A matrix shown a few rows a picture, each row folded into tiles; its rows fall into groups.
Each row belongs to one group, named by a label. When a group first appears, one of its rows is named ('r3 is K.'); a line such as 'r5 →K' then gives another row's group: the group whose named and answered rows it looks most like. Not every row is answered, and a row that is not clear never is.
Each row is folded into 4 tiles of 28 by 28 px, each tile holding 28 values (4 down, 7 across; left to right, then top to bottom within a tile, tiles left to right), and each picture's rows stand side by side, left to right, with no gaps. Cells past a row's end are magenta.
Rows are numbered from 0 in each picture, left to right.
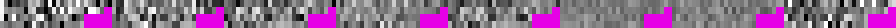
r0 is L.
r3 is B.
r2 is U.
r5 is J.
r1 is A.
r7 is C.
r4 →U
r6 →J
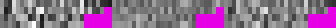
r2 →A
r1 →J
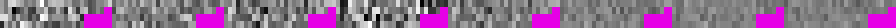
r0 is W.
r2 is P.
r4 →P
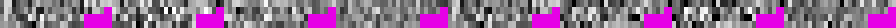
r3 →A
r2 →W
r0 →P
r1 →L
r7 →C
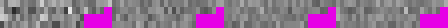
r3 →W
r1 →J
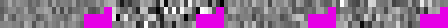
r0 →J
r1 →L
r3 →P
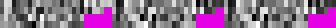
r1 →A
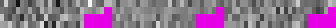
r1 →B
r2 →J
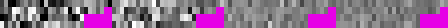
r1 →W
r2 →B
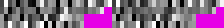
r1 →C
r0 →C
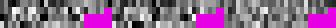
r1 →U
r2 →A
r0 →U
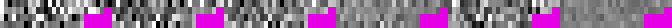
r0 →L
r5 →J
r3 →B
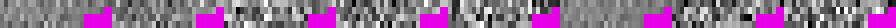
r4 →A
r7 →L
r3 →C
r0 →B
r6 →U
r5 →B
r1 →C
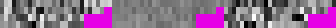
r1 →J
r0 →P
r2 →U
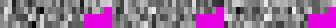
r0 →P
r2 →W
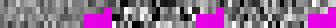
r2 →C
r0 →B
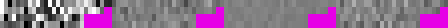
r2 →B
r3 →B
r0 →L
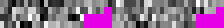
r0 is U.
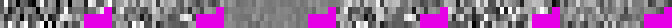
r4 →L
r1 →W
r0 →C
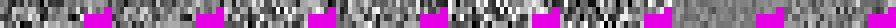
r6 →P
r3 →A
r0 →U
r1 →U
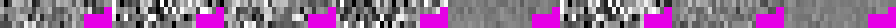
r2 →W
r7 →P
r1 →L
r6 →B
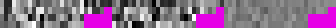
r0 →A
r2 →P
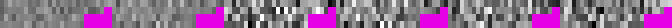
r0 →J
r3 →B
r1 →B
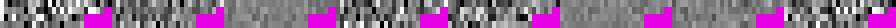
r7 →L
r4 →U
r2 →A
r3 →C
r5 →W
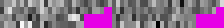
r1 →C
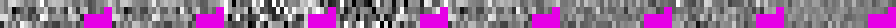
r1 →W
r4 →W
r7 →B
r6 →P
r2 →L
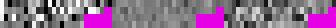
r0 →L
